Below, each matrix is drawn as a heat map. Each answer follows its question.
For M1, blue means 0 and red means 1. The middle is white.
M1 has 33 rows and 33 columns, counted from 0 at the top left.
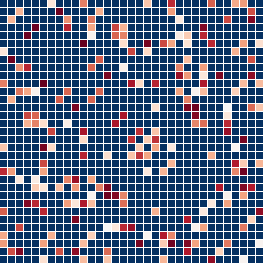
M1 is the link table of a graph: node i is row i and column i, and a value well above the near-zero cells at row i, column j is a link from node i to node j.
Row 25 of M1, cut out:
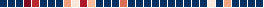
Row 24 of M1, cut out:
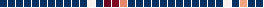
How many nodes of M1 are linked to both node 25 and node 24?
3
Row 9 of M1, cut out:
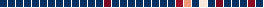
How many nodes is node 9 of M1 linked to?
6
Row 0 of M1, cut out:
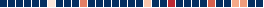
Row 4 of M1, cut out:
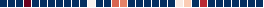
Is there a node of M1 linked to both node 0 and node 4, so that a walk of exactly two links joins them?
no
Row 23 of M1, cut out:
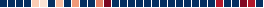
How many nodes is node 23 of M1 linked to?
9
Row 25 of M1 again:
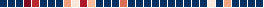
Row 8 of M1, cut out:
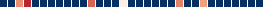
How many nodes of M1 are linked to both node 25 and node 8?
3
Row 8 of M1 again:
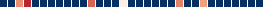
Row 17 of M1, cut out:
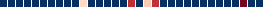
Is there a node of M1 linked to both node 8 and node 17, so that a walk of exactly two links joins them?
no
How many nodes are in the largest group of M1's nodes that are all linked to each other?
4
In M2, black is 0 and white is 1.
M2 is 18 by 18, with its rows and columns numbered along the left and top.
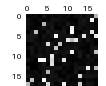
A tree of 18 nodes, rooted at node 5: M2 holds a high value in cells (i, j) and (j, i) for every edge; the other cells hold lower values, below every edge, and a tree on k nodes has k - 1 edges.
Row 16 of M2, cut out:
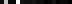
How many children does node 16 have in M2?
1
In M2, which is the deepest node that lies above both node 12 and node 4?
11
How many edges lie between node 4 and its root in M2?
4
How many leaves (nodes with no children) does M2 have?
9
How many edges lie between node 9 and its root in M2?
2
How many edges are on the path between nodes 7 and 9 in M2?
3
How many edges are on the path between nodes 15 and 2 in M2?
6
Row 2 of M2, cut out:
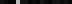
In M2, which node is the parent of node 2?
4
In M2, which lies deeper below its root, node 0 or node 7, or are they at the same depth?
node 0
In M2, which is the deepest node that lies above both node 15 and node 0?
17
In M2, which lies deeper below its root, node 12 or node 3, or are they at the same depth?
node 12
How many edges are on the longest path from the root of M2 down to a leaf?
6
